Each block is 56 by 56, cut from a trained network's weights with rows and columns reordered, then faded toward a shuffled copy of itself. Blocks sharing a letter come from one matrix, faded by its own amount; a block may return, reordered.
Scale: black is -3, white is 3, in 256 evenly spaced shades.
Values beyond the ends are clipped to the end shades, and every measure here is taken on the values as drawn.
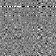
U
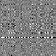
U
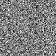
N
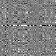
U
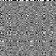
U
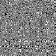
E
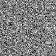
N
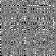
U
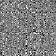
E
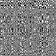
U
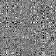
E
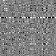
U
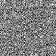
N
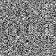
N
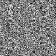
N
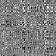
U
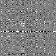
U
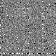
E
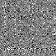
E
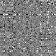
E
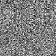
N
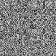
N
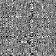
E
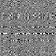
U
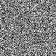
N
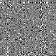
E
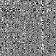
E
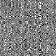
E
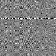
U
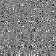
E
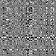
U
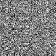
N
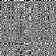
U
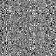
E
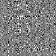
E
